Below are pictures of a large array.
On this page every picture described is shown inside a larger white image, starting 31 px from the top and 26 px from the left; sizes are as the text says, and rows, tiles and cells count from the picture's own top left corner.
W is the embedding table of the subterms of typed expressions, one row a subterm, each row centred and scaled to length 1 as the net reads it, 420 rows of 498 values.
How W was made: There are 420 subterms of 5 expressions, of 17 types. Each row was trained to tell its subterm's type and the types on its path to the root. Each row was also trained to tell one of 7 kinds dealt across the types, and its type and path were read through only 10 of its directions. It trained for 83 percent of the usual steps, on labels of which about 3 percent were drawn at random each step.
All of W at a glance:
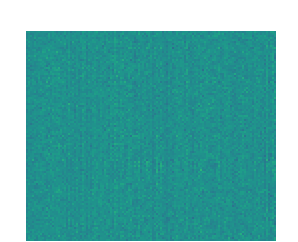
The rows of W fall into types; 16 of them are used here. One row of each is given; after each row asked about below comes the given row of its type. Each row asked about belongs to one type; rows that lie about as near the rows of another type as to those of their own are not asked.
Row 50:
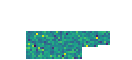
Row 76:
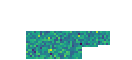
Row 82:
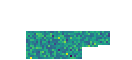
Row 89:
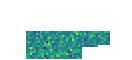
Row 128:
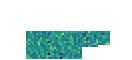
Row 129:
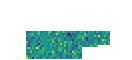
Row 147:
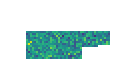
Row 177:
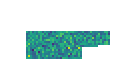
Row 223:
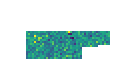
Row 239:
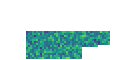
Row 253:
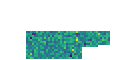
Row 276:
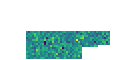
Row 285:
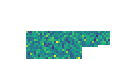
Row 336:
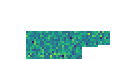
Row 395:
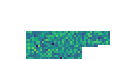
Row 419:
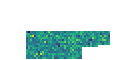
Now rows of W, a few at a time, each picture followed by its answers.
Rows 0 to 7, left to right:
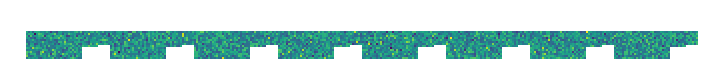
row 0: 82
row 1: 285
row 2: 336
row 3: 50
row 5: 239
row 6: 50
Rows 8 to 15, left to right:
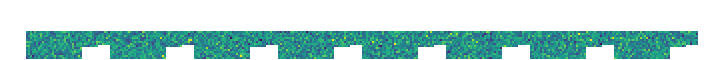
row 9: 50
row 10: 419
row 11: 253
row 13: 285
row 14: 285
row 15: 336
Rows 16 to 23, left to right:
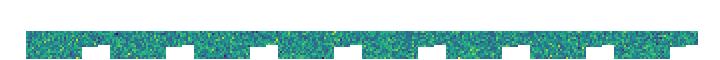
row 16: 395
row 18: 82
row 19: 147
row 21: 147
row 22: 89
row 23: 276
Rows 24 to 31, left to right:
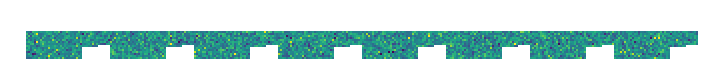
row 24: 285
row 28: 89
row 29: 76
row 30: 129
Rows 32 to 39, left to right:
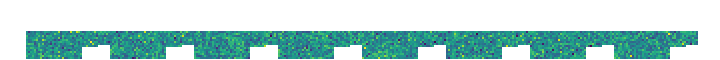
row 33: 50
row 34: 336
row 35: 223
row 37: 285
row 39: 336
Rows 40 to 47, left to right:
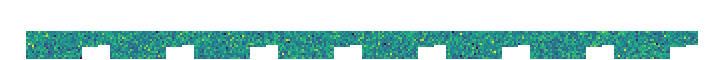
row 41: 223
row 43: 50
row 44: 395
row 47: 276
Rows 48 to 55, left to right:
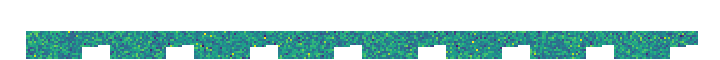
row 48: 76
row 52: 336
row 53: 147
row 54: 336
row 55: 395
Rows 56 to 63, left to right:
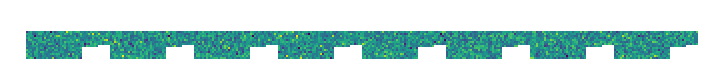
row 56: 253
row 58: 276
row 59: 253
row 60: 395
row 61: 285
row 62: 336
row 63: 147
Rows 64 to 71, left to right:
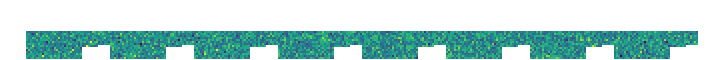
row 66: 276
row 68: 223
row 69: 177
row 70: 147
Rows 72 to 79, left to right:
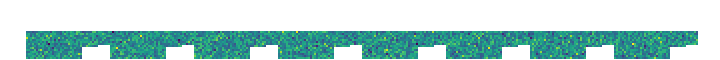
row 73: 50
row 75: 177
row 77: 76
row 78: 239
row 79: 419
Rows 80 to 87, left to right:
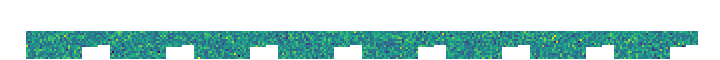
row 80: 177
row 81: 276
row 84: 82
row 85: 223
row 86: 253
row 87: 82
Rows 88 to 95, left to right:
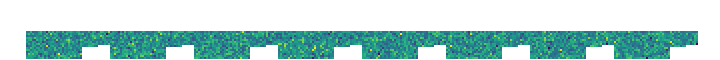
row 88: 128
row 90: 89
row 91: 129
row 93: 276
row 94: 253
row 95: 223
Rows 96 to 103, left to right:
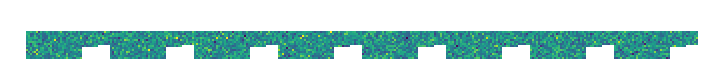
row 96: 253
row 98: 177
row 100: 76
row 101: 239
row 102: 128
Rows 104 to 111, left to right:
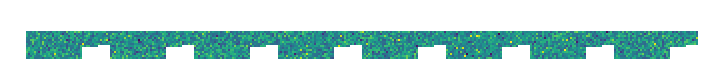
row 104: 395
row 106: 276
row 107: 253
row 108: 177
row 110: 336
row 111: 276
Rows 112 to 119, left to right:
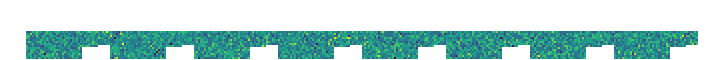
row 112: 89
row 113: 395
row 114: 336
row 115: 128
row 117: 82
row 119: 89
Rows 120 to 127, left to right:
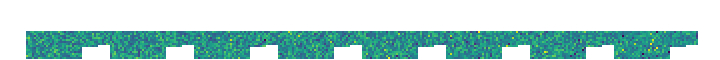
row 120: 223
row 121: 239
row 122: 239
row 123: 276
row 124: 336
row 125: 177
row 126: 76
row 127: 395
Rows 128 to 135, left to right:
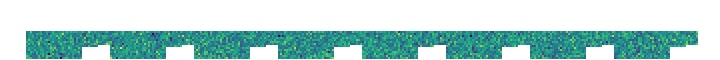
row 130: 76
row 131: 239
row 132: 336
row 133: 253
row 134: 419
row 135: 285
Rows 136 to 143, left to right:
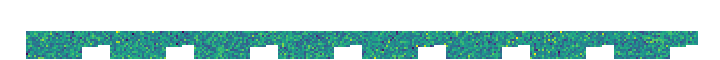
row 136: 419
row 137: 129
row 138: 128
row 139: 76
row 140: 128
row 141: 285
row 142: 177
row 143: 419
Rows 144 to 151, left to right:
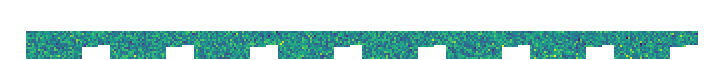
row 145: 50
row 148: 76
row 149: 223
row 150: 76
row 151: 253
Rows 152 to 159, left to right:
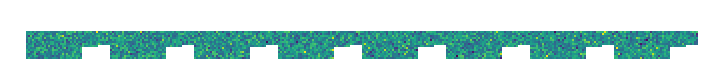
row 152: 177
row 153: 76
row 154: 419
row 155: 177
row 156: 82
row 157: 276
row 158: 82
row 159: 276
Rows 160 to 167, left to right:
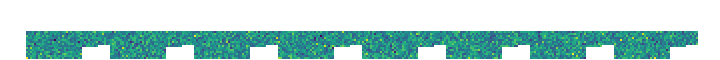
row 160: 147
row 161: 50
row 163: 276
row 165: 76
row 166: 82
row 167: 129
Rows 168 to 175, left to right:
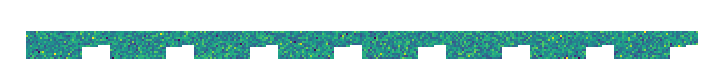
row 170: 128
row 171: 50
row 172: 336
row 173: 419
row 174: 50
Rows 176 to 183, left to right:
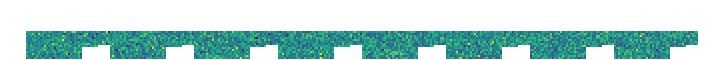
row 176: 82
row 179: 177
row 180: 336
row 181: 76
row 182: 223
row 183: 89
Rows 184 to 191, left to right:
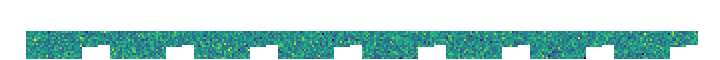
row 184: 276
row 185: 89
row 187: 395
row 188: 336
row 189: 239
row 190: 253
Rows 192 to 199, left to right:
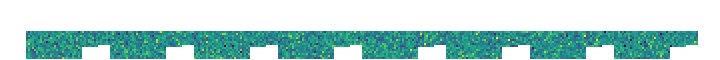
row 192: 177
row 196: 395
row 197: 147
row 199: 129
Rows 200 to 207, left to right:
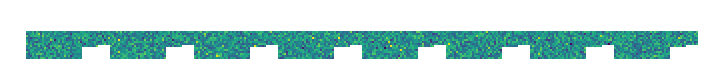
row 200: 147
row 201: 128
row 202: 128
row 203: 223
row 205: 395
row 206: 239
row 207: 276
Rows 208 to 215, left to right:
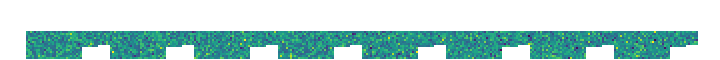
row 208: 223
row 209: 223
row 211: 253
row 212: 223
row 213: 50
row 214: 147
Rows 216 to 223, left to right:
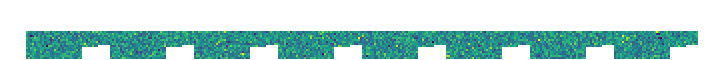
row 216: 395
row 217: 419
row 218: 223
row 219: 177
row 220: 89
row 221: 76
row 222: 89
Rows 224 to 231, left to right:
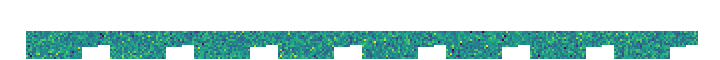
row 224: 76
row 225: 147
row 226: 147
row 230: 82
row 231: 276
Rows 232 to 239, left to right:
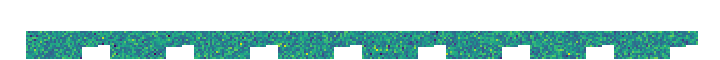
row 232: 253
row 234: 128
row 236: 177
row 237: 89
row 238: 76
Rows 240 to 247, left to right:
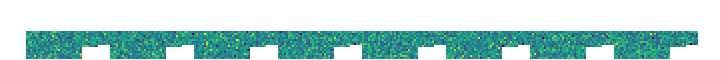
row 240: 76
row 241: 336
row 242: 82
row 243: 129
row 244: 395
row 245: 128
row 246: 177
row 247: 76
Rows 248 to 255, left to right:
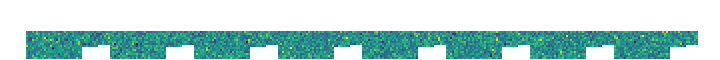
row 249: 419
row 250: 128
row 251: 128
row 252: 253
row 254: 76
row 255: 223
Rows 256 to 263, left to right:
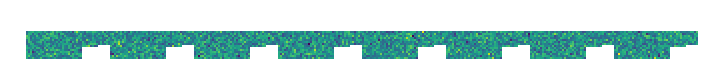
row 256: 336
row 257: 128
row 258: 128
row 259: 336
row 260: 223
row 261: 50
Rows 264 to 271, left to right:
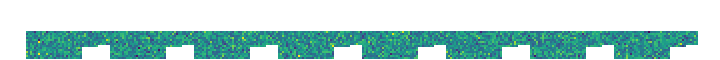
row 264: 82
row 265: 276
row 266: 276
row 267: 89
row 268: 395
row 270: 89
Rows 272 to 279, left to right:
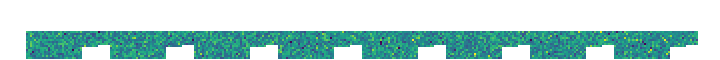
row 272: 336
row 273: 395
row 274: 82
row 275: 239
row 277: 223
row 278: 253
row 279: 253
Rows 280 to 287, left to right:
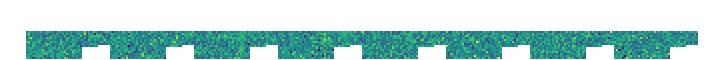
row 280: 128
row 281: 253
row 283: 89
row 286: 128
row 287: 276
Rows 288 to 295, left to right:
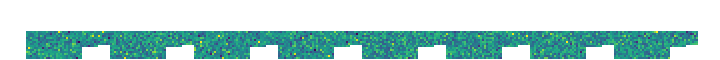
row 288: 50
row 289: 419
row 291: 285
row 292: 419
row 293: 89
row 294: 336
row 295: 129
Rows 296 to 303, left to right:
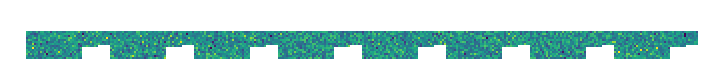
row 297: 76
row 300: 147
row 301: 253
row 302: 89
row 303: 147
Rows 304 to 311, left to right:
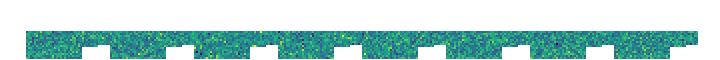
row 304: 419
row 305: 223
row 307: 239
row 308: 128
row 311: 239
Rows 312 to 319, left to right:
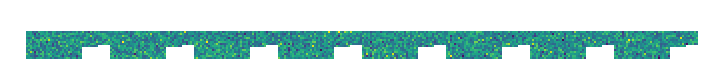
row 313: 76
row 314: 129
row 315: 395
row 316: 89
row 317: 336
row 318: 50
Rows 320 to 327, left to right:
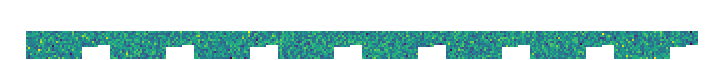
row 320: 285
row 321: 76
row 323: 239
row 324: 128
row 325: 285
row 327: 239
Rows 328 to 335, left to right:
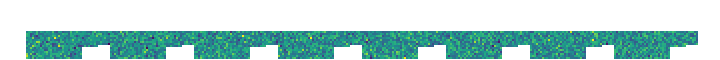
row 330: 76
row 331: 177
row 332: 239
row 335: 50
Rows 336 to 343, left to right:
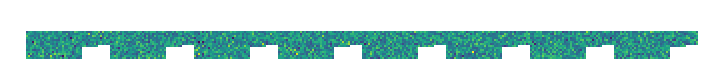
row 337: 76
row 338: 239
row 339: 128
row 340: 239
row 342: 147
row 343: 239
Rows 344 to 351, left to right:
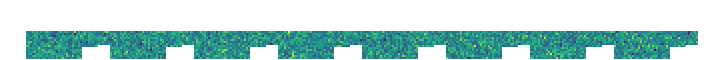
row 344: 285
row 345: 89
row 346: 239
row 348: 285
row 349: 89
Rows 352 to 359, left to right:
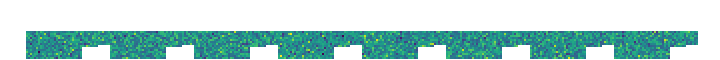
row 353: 419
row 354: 223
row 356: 76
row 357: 336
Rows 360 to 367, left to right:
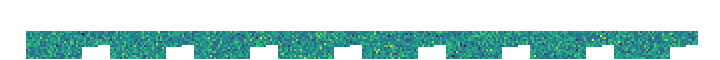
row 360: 76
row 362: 253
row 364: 147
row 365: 395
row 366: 336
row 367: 276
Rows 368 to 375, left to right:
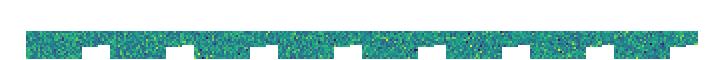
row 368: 419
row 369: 223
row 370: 177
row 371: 177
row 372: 50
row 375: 89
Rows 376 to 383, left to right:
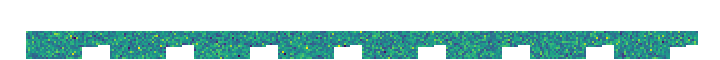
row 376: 395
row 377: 239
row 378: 50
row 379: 147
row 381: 147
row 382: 89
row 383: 223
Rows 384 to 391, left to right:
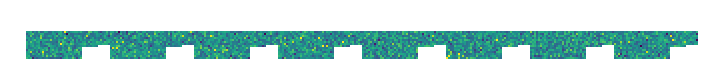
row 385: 395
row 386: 50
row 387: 336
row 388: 129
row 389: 253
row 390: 223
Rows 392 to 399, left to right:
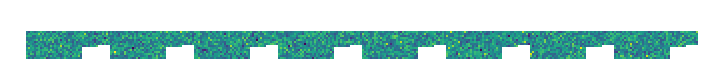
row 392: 276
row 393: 50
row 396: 336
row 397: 50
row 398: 177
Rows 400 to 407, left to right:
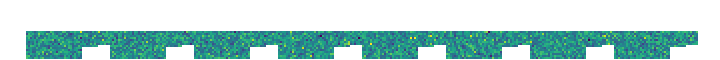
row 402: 223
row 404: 336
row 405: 89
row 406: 147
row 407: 89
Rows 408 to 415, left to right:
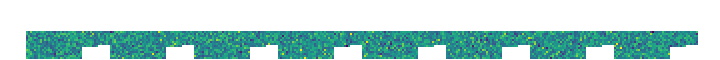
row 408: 223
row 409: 253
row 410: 223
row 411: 285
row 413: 239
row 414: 285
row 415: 419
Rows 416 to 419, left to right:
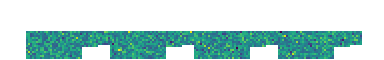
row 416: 253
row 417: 395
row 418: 223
